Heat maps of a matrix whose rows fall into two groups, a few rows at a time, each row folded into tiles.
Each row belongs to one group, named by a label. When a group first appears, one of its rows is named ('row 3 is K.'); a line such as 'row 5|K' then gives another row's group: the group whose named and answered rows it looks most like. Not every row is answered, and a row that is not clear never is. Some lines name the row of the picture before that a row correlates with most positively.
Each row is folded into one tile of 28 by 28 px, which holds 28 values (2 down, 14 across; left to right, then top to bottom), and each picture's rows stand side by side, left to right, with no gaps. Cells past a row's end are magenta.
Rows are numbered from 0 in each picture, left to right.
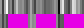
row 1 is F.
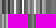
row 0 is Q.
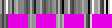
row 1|F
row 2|F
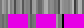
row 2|Q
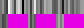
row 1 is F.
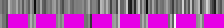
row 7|F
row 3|Q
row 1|F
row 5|F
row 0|Q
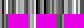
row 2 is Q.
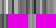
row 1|F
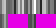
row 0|Q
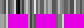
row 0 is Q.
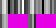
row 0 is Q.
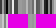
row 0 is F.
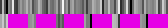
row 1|F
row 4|Q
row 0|F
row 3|Q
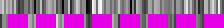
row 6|Q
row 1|F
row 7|Q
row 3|Q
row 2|F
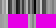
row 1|F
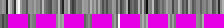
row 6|F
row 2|F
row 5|F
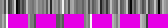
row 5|Q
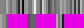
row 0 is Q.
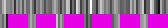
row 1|F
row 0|Q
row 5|F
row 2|F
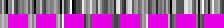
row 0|F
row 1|F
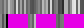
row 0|Q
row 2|Q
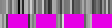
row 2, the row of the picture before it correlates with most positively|1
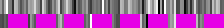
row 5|Q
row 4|Q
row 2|F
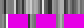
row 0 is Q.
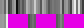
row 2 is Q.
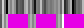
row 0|F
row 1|F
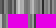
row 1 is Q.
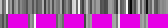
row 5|F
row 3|F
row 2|Q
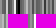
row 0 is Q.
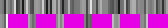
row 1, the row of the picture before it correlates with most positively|0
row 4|F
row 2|F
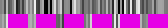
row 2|Q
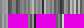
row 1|Q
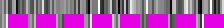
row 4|F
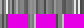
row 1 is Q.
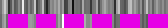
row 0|Q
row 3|F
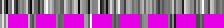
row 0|F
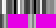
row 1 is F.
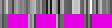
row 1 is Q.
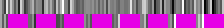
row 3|Q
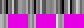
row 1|F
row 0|F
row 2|F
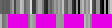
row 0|F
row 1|F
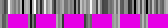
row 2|Q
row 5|F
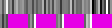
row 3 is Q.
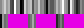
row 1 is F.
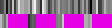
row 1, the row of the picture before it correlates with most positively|2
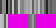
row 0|F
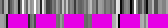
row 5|F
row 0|Q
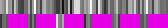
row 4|Q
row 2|F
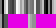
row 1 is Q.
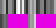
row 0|Q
